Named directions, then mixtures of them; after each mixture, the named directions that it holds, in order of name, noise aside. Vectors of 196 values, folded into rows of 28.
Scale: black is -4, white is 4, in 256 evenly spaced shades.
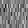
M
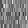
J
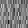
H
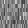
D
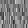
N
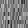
D, H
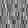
D, H, M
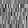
M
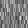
D, J, N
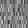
H, N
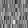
D, J, N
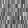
D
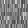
D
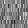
D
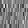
J, M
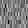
H, M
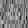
J, M, N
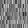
D, J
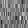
D, J, N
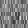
D, J, M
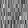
D, H, J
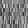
J, M, N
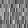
H, M, N
